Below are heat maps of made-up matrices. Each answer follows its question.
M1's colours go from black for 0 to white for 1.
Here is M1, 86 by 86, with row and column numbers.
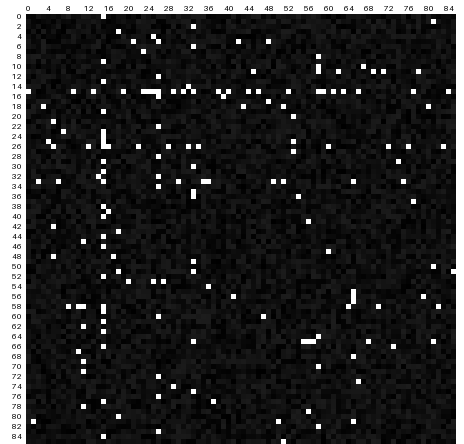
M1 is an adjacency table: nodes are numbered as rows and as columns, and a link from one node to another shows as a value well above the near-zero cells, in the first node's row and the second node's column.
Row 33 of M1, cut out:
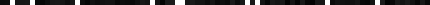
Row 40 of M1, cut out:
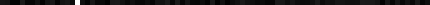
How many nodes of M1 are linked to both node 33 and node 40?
1
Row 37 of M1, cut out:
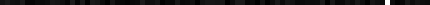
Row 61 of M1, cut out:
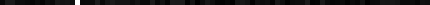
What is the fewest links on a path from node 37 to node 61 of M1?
3
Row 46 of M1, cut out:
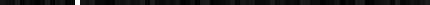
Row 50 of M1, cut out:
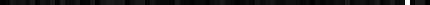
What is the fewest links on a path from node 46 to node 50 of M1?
5
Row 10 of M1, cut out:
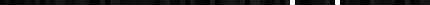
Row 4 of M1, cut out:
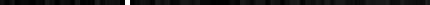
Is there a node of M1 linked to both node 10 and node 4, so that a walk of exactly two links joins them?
no
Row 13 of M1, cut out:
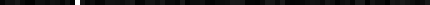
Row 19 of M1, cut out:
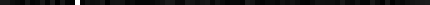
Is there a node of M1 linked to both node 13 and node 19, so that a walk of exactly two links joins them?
yes
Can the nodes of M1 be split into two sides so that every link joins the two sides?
yes
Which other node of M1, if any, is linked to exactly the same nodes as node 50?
node 1
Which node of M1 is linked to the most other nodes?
node 15
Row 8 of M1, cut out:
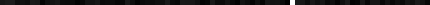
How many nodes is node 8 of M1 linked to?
1
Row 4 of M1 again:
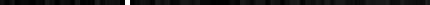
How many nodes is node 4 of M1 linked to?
1
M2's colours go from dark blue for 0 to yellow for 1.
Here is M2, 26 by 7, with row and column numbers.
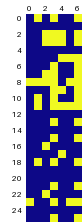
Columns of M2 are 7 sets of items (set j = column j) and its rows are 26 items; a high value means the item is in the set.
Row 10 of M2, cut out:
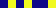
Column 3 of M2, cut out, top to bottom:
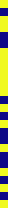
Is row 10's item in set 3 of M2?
yes
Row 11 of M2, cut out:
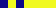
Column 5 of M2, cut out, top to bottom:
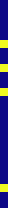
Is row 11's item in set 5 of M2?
yes
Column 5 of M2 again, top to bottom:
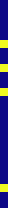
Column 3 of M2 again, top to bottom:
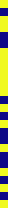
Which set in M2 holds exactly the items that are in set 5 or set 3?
6
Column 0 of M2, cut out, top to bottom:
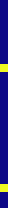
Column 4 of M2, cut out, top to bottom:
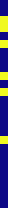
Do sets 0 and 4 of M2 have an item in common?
no
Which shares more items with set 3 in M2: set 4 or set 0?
set 4
